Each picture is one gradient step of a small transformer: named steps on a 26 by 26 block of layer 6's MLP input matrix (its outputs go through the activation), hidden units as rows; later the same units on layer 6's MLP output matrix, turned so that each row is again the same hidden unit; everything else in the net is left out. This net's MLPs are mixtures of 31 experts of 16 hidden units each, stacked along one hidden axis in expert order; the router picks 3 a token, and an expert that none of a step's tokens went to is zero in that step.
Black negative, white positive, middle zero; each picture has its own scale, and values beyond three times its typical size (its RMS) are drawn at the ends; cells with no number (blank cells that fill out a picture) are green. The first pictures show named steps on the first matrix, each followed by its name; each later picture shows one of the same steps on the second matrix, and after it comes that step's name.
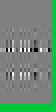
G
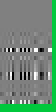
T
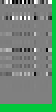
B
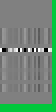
G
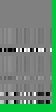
T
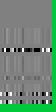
T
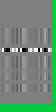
G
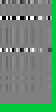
B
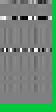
B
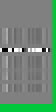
G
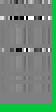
B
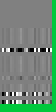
T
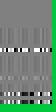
T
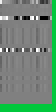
B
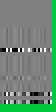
T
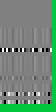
T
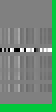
G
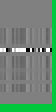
G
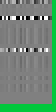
B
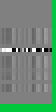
G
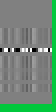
G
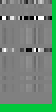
B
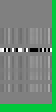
G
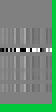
G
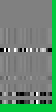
T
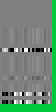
T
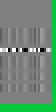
G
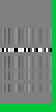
G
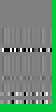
T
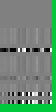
T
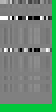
B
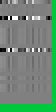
B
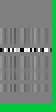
G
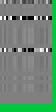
B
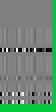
T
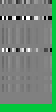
B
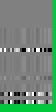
T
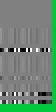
T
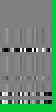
T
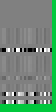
T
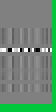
G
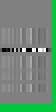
G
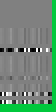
T
